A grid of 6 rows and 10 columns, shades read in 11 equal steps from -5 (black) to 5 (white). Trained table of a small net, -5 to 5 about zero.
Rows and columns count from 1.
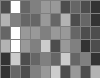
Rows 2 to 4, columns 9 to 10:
-1 -3 | -2 -2 | -3 -2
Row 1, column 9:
-2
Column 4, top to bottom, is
0 -1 1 0 -1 0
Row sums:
-4 -4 3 5 -5 -3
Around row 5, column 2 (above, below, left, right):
5 -1 -3 -2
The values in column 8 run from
-2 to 1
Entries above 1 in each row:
1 2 1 3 2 2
